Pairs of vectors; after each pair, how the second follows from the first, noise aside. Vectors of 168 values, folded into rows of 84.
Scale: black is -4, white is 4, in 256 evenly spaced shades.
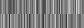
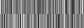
wrapped around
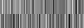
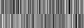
wrapped around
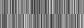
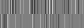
partly zeroed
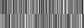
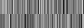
negated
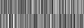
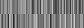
negated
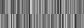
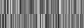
wrapped around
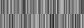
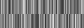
negated
